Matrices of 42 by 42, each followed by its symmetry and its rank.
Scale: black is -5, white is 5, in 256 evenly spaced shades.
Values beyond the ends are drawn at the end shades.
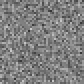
antisymmetric, full rank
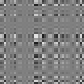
symmetric, rank one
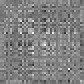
symmetric, rank three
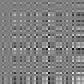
symmetric, rank one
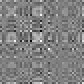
symmetric, rank three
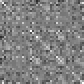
symmetric, rank five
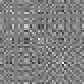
symmetric, rank three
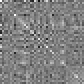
symmetric, rank five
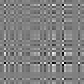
symmetric, rank one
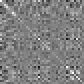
symmetric, rank five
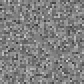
antisymmetric, full rank
